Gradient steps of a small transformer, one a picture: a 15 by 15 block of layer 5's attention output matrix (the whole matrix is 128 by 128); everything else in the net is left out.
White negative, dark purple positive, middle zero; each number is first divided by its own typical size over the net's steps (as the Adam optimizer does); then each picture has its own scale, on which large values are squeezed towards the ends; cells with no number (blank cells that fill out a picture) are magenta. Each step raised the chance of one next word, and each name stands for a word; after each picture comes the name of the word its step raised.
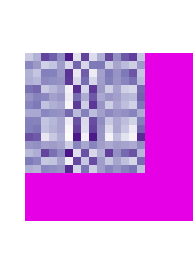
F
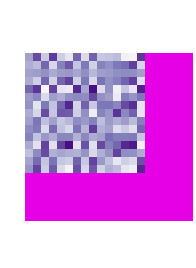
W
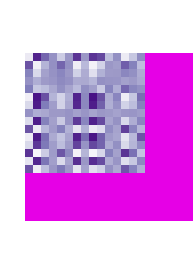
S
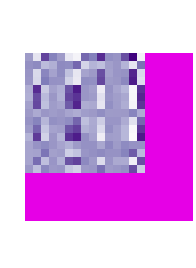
F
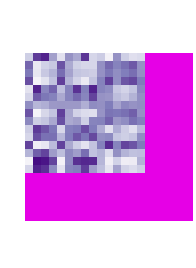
W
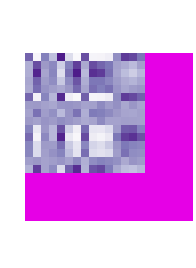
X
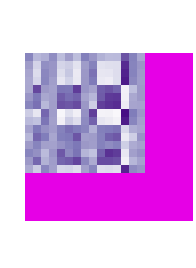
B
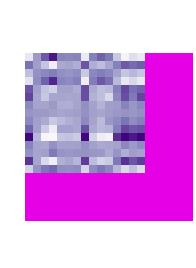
F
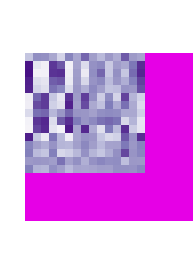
X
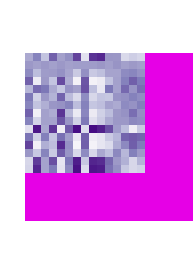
W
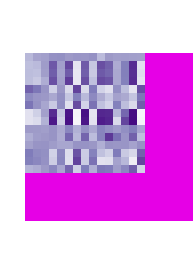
B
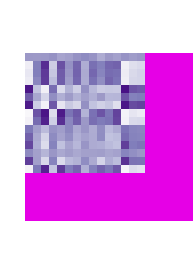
B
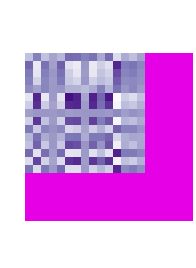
S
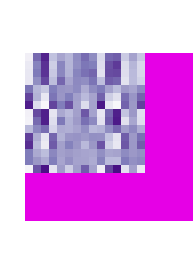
B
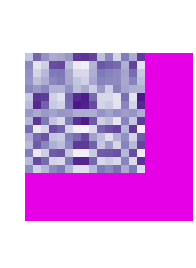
S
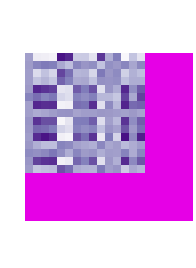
F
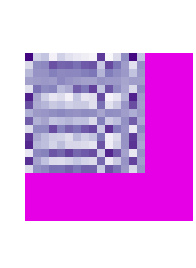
S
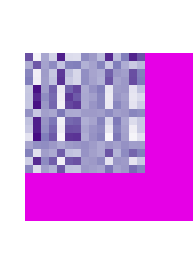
F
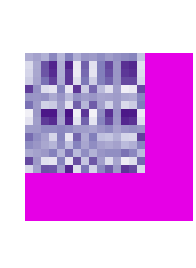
B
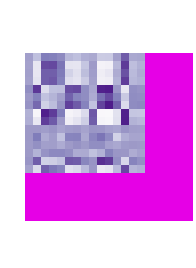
B
